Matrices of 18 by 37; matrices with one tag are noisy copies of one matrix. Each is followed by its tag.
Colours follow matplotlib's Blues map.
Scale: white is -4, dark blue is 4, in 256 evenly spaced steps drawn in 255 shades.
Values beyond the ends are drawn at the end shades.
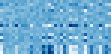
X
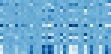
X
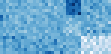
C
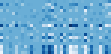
X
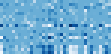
X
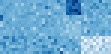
C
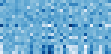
X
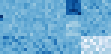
C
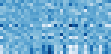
X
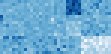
C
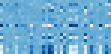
X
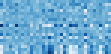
X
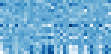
X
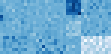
C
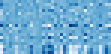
X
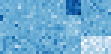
C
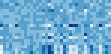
X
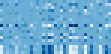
X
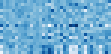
X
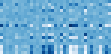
X
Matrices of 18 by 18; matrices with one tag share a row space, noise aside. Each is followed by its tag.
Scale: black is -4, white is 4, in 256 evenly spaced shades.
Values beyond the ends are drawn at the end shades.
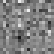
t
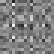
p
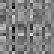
p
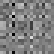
p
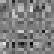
p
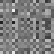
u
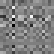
p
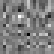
t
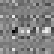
u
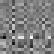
p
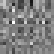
p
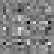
t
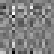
p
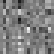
t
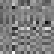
u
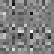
p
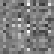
t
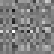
u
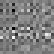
u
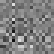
p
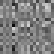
u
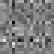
p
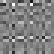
p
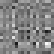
u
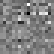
t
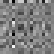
p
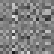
u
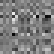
u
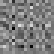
p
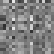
p
